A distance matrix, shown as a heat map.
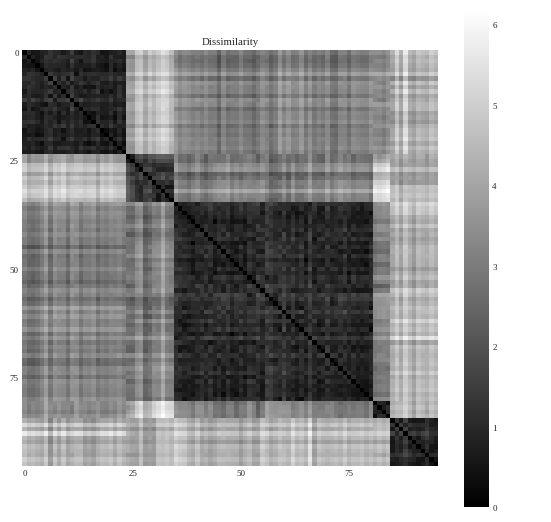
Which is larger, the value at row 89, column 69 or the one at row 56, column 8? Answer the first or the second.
the first
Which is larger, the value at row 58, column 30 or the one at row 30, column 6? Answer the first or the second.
the second
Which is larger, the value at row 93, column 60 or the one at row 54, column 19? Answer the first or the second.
the first
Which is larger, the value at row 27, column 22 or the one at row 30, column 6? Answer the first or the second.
the first
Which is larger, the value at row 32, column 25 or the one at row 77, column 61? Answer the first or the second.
the first
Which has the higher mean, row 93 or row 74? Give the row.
93
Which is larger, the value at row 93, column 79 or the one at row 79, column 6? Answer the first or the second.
the first
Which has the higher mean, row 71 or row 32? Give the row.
32
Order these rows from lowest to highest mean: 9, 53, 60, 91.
53, 60, 9, 91
